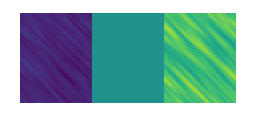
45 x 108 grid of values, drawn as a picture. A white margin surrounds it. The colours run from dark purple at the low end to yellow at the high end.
It is made of 1 by 3 panels. Panel 1,1: very low, slanting down to the right, faint in contrast. Panel 1,2: middling, flat. Panel 1,3: high, slanting down to the right.
